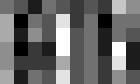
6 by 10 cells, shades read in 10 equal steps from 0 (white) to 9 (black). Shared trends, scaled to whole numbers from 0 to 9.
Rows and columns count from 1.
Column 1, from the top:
5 3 3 4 4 3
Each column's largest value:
5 9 8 8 6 7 6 9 5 8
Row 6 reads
3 8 5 6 1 6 5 7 4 6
